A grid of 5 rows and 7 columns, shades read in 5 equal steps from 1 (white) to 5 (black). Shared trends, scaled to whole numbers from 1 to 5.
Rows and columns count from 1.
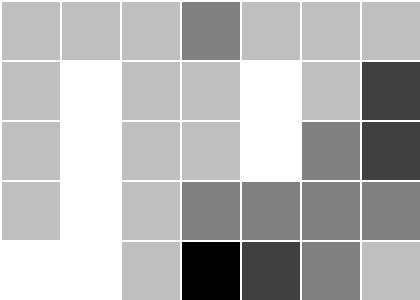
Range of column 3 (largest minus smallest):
0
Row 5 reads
1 1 2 5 4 3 2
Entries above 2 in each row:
1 1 2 4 3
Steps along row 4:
down up up same same same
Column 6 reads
2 2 3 3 3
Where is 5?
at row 5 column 4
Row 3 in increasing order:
1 1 2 2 2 3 4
